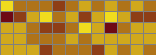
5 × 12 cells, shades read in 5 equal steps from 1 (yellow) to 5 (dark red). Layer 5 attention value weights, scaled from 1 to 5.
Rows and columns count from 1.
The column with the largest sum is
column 5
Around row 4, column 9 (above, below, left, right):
5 2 2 2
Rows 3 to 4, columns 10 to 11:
3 2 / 2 2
